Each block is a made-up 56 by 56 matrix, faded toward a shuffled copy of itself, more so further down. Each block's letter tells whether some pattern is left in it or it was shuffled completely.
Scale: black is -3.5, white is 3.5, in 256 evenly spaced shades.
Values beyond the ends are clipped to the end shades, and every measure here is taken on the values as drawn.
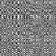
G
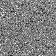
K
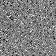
K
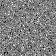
K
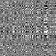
G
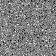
K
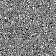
K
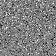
K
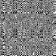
G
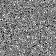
K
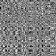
G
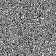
K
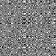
G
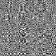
G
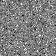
K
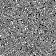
K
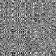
G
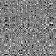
G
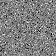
K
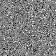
K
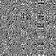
G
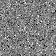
K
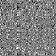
G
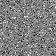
K
